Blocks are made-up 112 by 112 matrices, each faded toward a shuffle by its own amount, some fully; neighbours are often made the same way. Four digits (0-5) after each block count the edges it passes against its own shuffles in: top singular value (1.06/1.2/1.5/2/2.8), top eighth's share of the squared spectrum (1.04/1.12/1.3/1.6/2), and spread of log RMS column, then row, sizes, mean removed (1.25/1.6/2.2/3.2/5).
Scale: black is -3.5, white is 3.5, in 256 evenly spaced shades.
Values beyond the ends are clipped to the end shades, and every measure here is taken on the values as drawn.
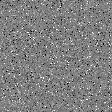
3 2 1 0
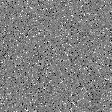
3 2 0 0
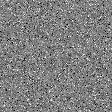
1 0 0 0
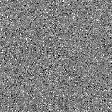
3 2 1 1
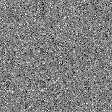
3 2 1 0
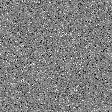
0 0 0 0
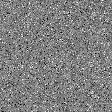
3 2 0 0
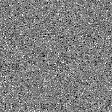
3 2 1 1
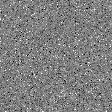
0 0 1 0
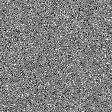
0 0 0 0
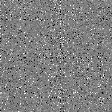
2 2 2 2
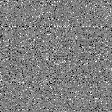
4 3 1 2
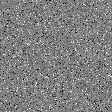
2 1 0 0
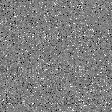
3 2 0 1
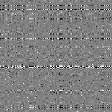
5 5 2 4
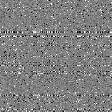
5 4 2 3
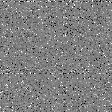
3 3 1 2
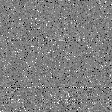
4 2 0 2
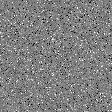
1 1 0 0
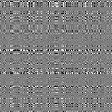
5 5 4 5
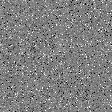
2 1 0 0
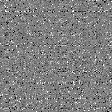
4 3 1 2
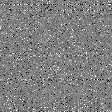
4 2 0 2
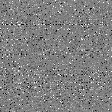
4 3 1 2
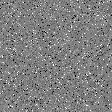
2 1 0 0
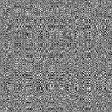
5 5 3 3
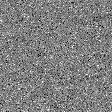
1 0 0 0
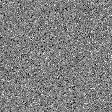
2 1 0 0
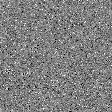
2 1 0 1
